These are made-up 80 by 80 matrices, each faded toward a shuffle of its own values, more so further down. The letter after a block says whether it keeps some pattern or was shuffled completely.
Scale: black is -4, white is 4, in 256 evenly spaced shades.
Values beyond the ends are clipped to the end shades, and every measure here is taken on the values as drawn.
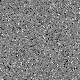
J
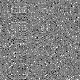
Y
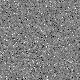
J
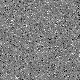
J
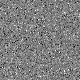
J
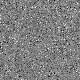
J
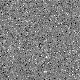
J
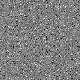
Y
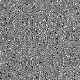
Y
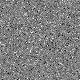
J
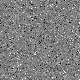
J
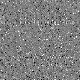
Y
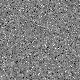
J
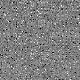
Y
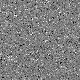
J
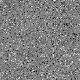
Y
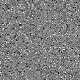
Y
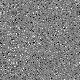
Y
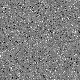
J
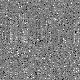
Y
